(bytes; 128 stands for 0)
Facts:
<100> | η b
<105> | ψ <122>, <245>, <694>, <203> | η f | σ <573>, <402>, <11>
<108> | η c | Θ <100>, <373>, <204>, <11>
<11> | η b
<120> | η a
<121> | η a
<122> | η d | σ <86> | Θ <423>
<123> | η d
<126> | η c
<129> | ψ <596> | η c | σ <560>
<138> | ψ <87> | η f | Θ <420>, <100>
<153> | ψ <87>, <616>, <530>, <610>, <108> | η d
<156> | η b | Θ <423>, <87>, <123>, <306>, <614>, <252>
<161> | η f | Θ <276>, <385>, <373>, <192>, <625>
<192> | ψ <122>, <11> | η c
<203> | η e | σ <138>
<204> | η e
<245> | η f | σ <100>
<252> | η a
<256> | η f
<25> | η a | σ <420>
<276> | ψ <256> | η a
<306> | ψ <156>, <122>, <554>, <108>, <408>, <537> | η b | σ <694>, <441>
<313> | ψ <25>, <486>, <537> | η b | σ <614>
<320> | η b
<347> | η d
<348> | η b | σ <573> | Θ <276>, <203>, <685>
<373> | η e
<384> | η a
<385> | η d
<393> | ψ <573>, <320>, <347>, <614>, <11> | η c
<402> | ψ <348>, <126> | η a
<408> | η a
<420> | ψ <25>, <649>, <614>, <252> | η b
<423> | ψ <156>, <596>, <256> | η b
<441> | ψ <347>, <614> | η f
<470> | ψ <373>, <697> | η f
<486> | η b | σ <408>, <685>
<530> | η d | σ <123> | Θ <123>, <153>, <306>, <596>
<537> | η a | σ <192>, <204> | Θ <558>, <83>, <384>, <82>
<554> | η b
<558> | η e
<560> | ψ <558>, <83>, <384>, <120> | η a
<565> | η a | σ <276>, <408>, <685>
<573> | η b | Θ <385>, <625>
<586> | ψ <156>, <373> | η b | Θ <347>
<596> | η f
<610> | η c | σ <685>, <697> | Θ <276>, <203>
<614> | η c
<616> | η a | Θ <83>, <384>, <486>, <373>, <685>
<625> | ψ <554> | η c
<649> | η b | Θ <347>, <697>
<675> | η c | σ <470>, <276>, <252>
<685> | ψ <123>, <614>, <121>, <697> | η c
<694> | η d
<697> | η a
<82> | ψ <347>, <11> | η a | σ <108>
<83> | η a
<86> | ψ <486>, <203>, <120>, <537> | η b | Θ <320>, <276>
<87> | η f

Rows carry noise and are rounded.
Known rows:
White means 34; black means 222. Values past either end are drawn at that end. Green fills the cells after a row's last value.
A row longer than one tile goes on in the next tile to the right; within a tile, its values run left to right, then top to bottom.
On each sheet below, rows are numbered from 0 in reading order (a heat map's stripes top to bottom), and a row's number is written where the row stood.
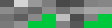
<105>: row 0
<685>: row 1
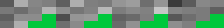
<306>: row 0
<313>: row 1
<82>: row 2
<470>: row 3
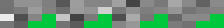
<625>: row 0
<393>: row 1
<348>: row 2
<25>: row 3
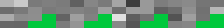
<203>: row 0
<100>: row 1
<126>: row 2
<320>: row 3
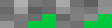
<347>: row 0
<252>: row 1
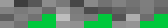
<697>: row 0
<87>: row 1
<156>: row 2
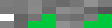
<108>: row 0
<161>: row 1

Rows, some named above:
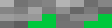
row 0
<558>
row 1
<537>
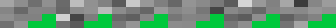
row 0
<408>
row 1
<192>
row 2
<105>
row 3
<385>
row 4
<105>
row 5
<402>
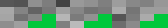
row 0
<138>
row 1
<153>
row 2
<560>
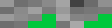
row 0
<204>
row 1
<616>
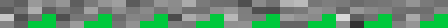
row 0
<129>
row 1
<276>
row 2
<565>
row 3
<486>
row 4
<87>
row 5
<203>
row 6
<614>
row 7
<554>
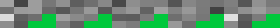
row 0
<126>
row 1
<373>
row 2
<441>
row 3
<123>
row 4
<675>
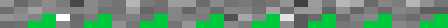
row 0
<204>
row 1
<610>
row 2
<347>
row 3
<408>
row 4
<649>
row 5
<126>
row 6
<537>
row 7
<245>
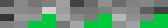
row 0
<420>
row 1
<616>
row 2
<530>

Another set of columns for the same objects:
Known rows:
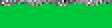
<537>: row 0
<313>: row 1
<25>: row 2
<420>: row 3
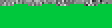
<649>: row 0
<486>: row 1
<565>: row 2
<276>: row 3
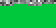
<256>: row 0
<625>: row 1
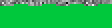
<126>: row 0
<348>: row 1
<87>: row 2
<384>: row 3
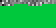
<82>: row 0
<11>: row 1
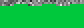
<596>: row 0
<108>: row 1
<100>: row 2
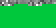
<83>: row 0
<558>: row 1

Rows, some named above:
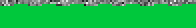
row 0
<276>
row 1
<129>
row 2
<393>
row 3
<614>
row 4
<87>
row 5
<347>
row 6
<537>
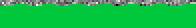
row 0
<126>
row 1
<558>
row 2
<105>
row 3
<156>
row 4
<441>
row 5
<685>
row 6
<129>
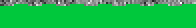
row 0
<192>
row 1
<373>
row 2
<402>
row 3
<420>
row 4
<348>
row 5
<373>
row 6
<554>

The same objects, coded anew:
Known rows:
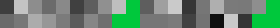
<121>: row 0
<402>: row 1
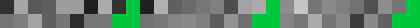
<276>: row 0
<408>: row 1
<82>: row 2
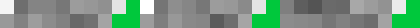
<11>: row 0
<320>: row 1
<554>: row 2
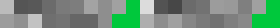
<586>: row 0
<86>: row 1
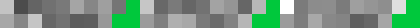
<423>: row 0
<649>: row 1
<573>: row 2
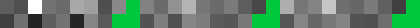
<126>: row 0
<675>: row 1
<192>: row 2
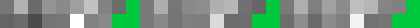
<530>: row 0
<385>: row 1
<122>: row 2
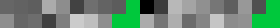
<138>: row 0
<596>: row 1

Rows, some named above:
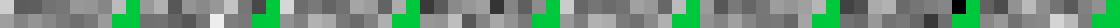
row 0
<100>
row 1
<153>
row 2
<649>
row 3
<470>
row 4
<649>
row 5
<156>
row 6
<129>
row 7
<245>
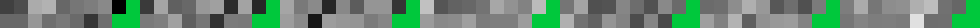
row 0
<129>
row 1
<276>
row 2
<558>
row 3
<486>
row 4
<560>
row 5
<441>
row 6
<385>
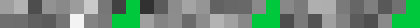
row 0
<153>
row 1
<161>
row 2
<614>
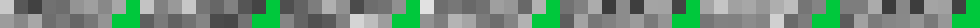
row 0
<306>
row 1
<393>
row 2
<87>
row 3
<649>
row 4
<373>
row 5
<347>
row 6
<373>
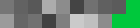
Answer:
<138>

